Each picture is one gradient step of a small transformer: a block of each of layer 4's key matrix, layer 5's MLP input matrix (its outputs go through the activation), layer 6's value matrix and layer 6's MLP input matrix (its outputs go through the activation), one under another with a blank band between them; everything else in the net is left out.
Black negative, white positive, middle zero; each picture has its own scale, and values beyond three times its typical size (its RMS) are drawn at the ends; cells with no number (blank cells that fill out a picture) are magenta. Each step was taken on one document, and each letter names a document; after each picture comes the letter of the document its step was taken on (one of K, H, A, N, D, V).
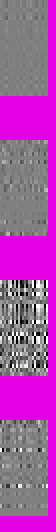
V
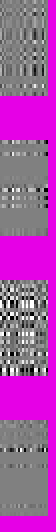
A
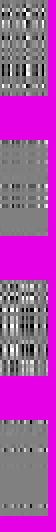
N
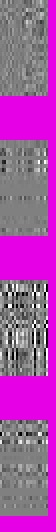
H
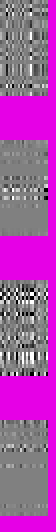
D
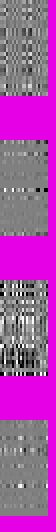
D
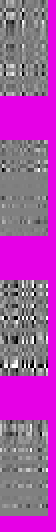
V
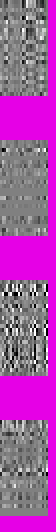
H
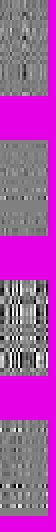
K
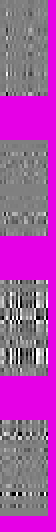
K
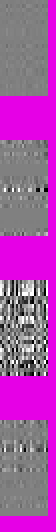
D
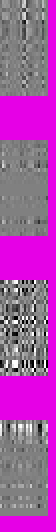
V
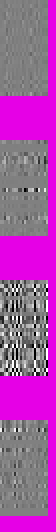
K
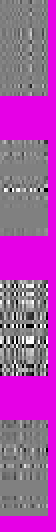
D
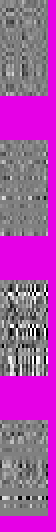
H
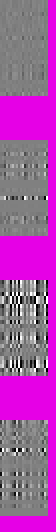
K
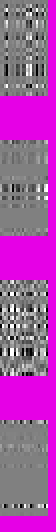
N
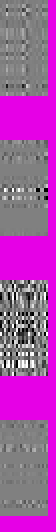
D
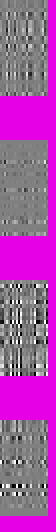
K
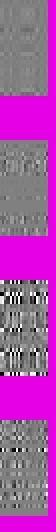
K
